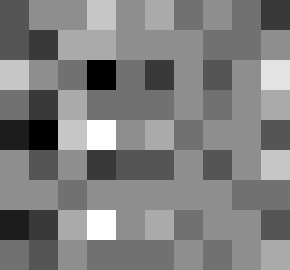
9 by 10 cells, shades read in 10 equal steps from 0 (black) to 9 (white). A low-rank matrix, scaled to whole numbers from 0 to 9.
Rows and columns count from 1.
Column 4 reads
7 6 0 4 9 2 5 9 4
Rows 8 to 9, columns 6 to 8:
6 4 5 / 4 5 4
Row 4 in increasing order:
2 4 4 4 4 4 5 5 6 6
